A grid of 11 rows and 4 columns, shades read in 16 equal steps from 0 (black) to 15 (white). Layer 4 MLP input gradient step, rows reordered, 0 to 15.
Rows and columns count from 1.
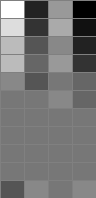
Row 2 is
13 3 10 1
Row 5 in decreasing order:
8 7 6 5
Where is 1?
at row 2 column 4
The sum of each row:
26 27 26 29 26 28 28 28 28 28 28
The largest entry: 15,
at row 1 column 1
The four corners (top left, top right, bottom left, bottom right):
15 0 5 8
